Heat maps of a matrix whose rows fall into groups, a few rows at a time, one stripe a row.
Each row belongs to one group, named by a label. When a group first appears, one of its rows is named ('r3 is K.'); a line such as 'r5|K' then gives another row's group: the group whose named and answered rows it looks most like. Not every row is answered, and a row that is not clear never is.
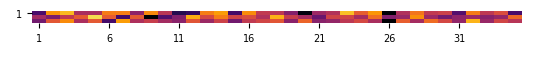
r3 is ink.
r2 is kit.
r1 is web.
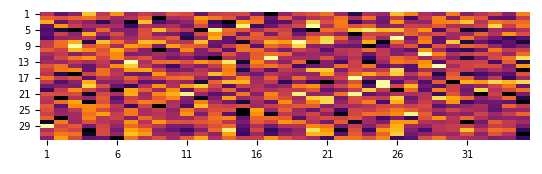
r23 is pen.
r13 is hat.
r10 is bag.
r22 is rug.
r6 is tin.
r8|pen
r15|pen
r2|kit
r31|pen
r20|ink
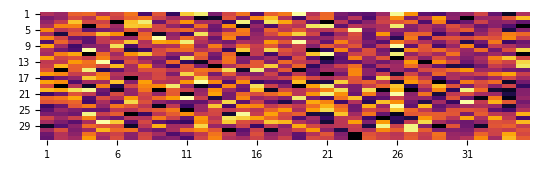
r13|ink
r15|hat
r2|rug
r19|rug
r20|kit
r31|tin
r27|hat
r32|tin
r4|pen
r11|pen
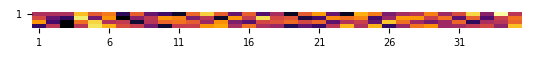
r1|tin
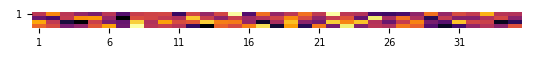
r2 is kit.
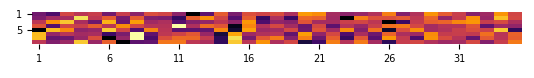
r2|tin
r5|web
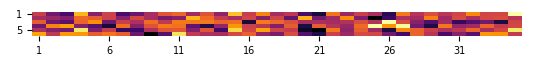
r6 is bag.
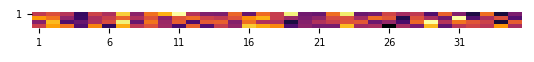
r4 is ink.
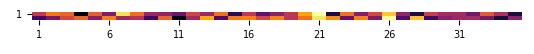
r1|pen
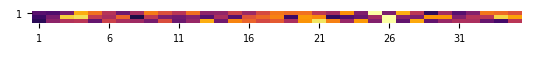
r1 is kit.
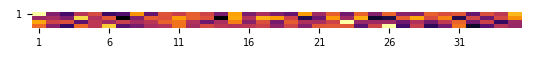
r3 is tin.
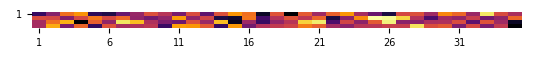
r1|hat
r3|pen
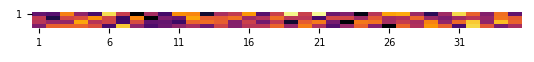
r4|ink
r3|tin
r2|kit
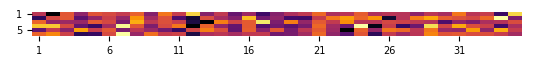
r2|web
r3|rug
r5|tin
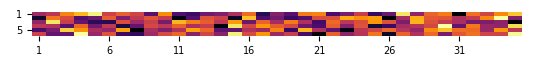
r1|ink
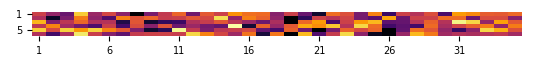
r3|tin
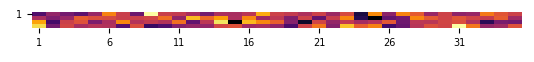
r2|hat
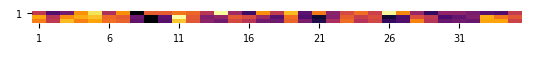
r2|bag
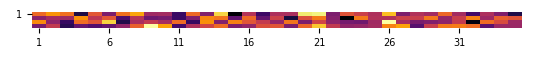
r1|pen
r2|tin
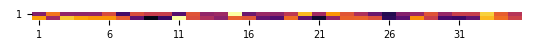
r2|bag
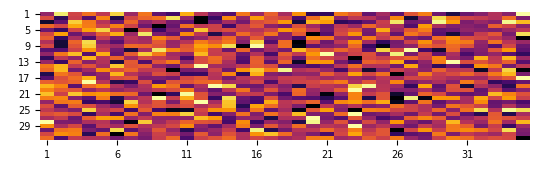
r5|kit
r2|rug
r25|tin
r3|rug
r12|tin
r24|hat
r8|hat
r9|hat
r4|bag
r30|web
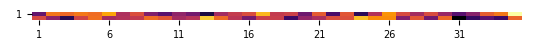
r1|rug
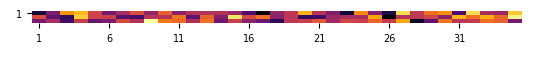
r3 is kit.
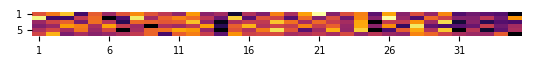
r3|pen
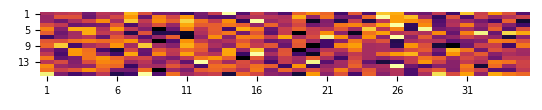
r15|kit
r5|bag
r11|hat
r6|tin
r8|bag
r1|pen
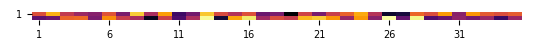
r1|web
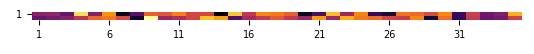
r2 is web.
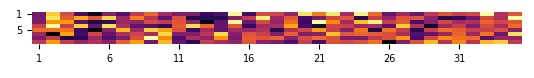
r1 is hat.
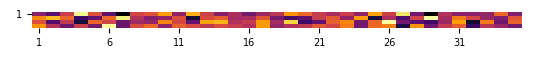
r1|kit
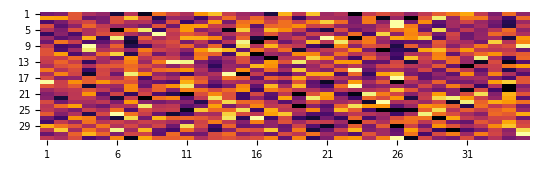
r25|hat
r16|pen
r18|bag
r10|hat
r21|tin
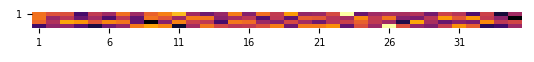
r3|bag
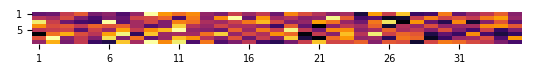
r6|web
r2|hat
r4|bag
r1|kit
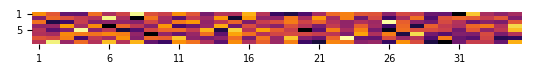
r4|ink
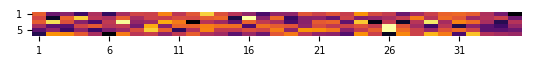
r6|ink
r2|hat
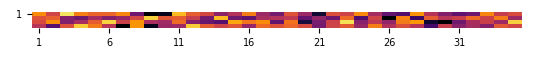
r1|bag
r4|kit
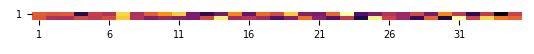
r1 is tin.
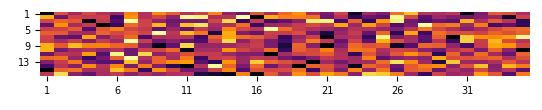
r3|pen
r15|web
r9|bag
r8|pen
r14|tin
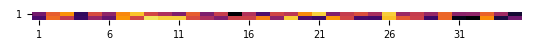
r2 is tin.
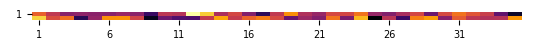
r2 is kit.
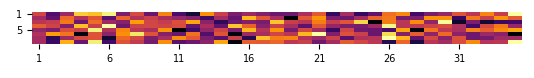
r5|ink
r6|pen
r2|rug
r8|ink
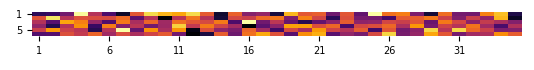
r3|hat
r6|rug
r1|kit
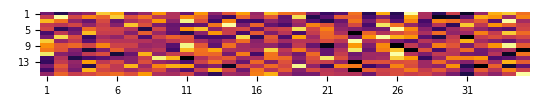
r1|kit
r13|tin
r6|tin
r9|bag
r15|tin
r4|pen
